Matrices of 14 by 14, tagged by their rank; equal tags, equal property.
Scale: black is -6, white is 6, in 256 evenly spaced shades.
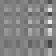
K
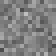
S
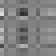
K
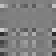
K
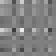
K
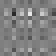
K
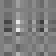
K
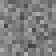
S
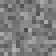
S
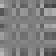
K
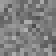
S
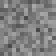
S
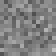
S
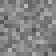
S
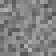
S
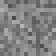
S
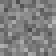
S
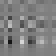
K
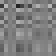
K
